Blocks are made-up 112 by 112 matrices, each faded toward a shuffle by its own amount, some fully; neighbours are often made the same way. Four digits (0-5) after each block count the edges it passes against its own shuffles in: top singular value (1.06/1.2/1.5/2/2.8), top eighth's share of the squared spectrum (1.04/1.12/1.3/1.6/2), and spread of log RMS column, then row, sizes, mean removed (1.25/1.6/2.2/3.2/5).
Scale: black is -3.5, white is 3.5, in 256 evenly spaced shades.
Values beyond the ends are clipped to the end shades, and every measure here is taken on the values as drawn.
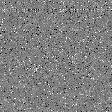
3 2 0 1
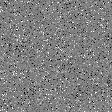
2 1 0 0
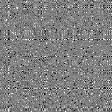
5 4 2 3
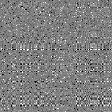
5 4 2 3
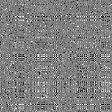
5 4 3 3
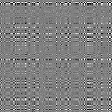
5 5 4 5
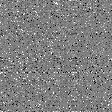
4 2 0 1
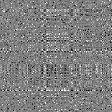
5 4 3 3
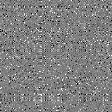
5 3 2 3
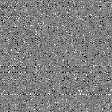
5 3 2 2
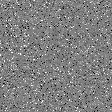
2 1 0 0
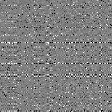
5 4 2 3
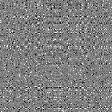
5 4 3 3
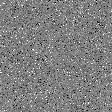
0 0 0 0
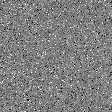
0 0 0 0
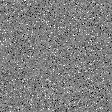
0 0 0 0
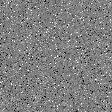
0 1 1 0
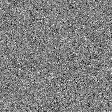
0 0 0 0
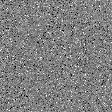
0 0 1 0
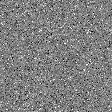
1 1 0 0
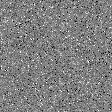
0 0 0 0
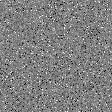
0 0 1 0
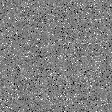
3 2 0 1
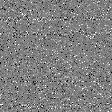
4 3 0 2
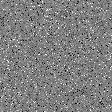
0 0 0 0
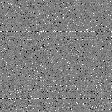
4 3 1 2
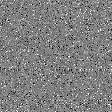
3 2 0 1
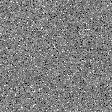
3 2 0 0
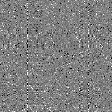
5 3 2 2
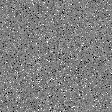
2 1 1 0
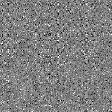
4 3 2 2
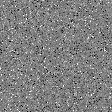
2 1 0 0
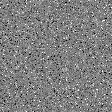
2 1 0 0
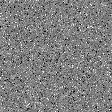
2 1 0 0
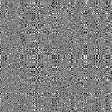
5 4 3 3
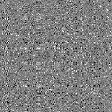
4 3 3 2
